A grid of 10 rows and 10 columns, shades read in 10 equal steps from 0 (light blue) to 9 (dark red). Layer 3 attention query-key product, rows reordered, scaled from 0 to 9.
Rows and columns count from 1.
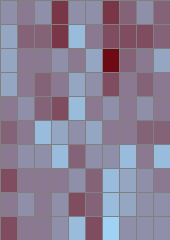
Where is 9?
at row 3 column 7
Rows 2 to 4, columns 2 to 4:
5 5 7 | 4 4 3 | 4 5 4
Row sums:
43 47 39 39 37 35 28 36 34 33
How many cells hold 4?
27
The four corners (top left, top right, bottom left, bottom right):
3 5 6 3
